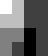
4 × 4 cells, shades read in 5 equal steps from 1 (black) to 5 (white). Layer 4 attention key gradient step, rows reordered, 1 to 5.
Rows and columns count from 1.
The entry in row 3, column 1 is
3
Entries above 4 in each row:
1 0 0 0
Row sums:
13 12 9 8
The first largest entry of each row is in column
1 1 1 1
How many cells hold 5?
1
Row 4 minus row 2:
-1 -2 -1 0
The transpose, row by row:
5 4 3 3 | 4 4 3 2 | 2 2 1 1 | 2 2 2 2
